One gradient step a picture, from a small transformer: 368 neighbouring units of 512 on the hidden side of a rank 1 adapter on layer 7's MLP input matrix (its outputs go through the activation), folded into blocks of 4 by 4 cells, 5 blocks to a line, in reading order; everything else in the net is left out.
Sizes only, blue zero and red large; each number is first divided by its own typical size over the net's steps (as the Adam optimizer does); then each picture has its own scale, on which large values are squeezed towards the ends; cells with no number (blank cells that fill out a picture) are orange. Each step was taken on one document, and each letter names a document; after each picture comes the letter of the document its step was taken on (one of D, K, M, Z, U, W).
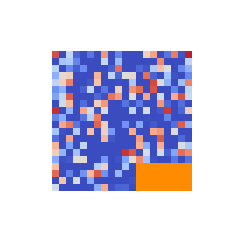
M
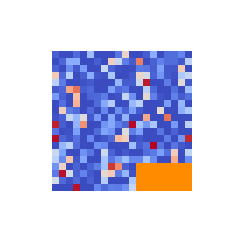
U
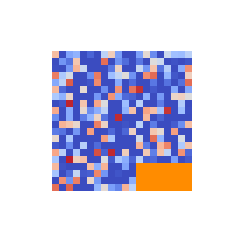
M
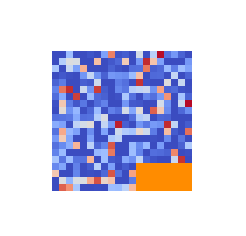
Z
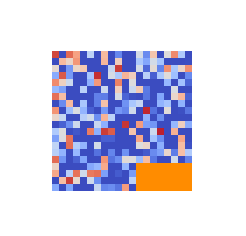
M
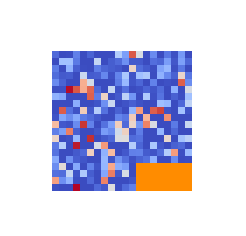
U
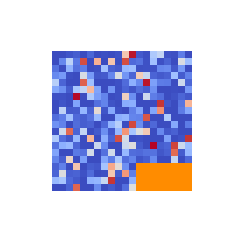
U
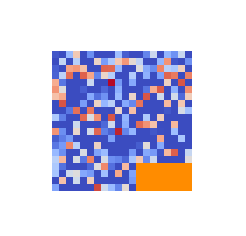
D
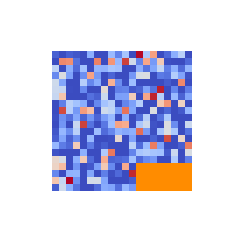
Z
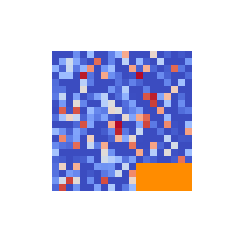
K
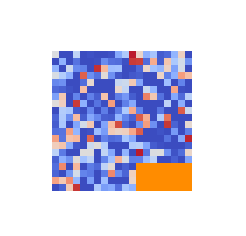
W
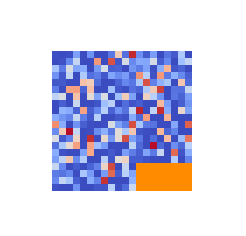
U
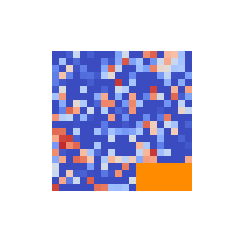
D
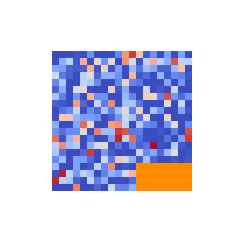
W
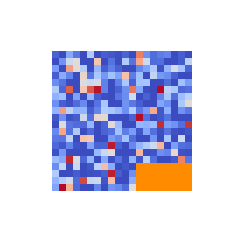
Z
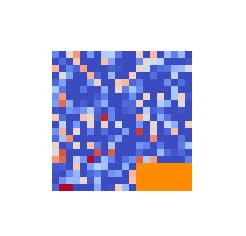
Z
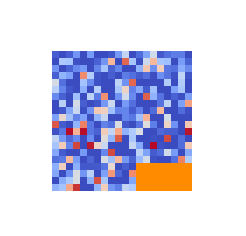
Z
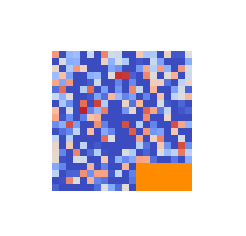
M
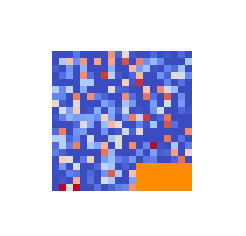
K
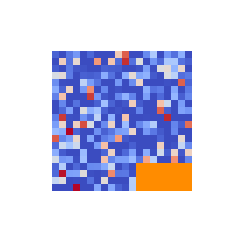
U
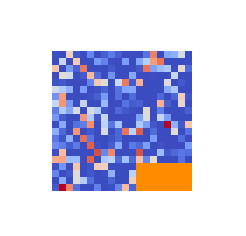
Z
